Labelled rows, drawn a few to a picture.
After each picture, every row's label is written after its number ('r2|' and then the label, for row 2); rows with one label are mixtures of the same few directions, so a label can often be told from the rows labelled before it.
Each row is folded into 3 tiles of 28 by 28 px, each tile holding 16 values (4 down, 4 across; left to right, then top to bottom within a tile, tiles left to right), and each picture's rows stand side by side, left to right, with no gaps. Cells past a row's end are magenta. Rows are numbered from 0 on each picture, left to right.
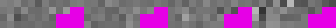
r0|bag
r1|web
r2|bag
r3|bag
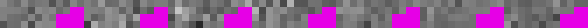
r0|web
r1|web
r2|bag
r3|bag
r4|bag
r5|bag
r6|web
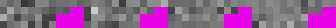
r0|web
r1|bag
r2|bag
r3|web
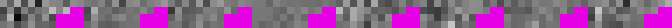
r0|bag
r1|bag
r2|bag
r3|web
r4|bag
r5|bag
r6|bag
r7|bag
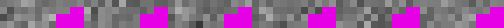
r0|web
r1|bag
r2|bag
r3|bag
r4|web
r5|web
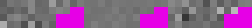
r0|web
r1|web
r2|bag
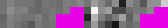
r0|bag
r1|bag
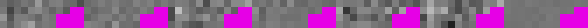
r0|bag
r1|web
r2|bag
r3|bag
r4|bag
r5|bag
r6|web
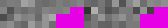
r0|web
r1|bag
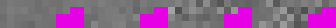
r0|bag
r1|web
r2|bag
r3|web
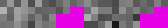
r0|bag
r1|web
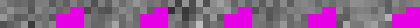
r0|web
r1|bag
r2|bag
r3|bag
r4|web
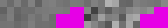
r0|bag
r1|web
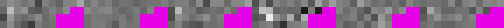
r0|bag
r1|bag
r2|bag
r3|bag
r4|web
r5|bag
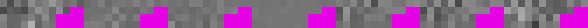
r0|bag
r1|web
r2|web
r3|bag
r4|bag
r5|bag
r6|bag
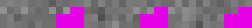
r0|bag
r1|bag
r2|bag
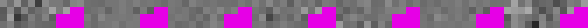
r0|bag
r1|bag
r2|web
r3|bag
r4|web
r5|bag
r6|bag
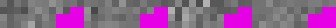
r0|bag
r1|bag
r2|bag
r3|web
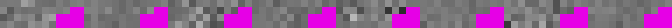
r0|web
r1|bag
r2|web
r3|web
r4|bag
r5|web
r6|web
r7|bag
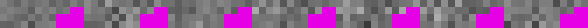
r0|web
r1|web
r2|bag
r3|bag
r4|bag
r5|bag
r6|web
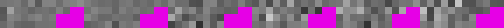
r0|bag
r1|web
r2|web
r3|bag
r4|bag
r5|bag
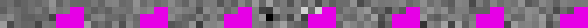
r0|web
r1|web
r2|web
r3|bag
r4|web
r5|web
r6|web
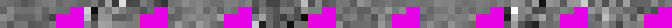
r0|web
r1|bag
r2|web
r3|web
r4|web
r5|web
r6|bag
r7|bag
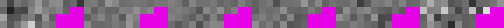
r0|bag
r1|web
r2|web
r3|web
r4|web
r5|bag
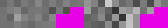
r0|bag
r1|web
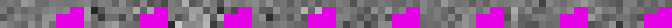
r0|web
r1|bag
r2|web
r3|bag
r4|web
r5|web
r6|bag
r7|web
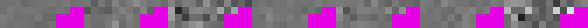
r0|web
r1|bag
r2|bag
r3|bag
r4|bag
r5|web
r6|bag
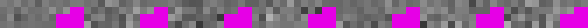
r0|bag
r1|web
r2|web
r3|bag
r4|web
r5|web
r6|web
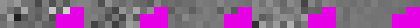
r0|bag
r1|web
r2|bag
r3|web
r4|bag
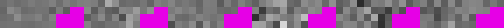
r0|bag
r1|web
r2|web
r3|web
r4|web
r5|bag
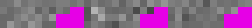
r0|web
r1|bag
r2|bag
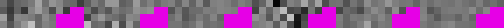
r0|bag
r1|web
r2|bag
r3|web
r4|bag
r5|bag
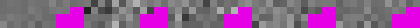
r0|web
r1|bag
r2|bag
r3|web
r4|web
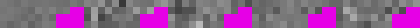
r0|web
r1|bag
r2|bag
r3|bag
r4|bag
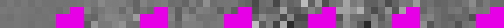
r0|bag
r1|web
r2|bag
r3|web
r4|bag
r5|web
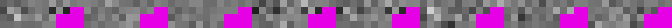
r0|bag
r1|web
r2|web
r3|bag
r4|bag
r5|bag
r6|bag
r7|web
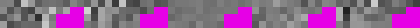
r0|web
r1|bag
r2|web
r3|web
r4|bag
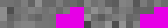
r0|bag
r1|web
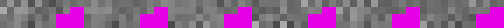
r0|bag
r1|bag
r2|web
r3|web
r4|bag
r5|web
